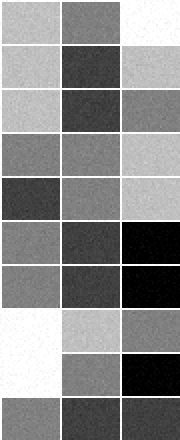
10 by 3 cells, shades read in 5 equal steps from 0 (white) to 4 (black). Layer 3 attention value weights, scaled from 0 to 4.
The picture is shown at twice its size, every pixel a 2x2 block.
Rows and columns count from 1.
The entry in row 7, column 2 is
3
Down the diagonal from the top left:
1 3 2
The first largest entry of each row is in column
2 2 2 1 1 3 3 3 3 2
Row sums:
3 5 6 5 6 9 9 3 6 8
